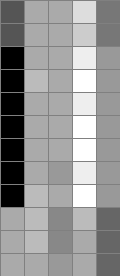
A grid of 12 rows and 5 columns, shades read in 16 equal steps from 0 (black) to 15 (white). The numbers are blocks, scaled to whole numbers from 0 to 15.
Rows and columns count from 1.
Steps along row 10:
up down up down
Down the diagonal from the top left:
5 10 10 15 9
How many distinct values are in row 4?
5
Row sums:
45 44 43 45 43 44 44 42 45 46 45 45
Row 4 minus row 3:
0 1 0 1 0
